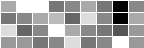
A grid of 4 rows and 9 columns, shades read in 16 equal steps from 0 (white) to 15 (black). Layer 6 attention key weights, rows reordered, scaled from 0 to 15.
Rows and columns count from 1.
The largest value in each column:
8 9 8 8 9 8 8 15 7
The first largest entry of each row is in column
8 8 8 3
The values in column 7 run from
7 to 8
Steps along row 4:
same up down down up down down up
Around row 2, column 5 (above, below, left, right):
7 5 4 2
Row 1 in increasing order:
0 0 5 5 7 7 8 8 15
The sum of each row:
55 62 54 50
